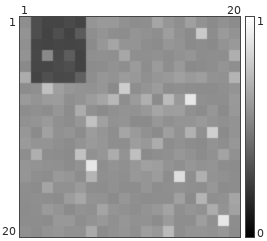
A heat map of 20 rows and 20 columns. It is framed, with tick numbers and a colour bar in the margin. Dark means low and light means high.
Stripes: none. Odd patch: lower, in the top left. Calmest part: bottom middle. Mirror symmetry: none. Roughest part: top left.
